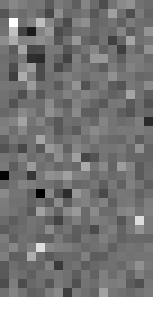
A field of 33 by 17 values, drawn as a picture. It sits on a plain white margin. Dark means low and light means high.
Roughest part: top left. Odd patch: rougher, in the top left. Odd rows or columns: none. Histogram: heavy tails on both sides.
